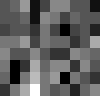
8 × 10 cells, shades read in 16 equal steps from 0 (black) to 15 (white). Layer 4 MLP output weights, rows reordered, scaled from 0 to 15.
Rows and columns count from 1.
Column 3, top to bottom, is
9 6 5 9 5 3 7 10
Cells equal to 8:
10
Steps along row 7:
down up up down up down up down down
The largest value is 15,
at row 8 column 4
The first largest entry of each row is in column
3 5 5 10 1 4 4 4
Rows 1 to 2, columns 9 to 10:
5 1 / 5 5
